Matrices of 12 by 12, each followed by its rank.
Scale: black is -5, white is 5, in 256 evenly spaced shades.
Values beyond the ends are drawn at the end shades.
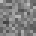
full rank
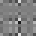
one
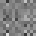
two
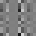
one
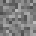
full rank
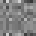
two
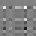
one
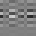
one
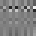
one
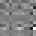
two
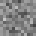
full rank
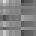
one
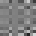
one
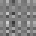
one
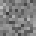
full rank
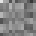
two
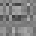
two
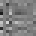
two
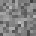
full rank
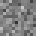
full rank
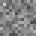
full rank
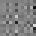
two
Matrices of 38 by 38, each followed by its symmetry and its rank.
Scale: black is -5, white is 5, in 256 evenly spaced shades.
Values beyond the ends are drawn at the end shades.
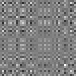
symmetric, rank two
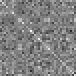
symmetric, rank five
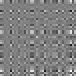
symmetric, rank two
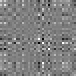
symmetric, rank two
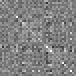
symmetric, rank five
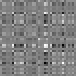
symmetric, rank two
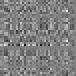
neither, rank three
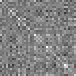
symmetric, rank five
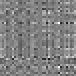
neither, rank three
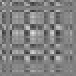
symmetric, rank two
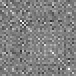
symmetric, rank five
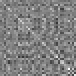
symmetric, rank five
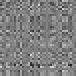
neither, rank three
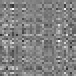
neither, rank three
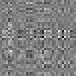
neither, rank three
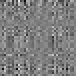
neither, rank three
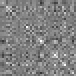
symmetric, rank five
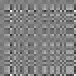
symmetric, rank two
